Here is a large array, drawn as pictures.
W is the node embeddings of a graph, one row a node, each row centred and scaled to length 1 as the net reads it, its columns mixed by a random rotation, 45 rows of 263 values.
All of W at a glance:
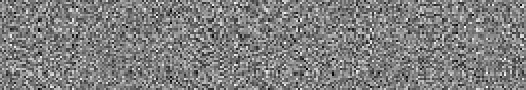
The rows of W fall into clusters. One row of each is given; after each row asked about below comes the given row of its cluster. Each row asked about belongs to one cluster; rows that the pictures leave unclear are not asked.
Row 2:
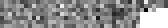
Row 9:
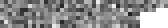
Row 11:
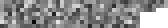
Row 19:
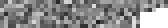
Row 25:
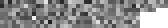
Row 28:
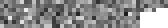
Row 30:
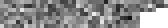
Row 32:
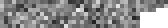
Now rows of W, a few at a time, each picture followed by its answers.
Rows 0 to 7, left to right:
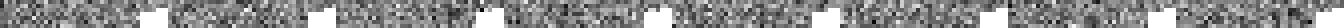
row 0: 25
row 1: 32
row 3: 28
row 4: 11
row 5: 11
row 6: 25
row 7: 2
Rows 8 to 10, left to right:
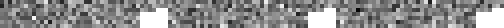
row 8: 25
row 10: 9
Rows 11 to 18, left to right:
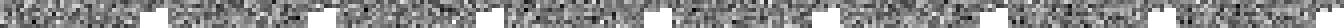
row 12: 30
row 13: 19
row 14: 9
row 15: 9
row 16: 30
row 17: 28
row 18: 28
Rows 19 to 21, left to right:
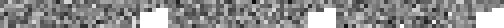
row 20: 25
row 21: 32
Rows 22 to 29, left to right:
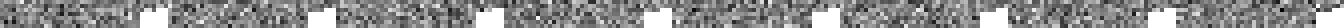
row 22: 28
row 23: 32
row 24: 2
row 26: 9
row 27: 32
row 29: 19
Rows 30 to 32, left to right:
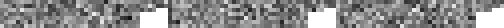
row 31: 2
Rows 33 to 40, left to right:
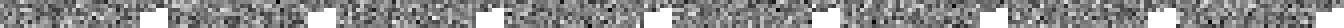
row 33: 30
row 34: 2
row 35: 11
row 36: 19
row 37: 19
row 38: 11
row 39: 2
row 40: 11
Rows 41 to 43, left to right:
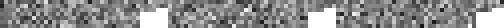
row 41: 25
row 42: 32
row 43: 19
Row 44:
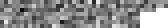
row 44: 9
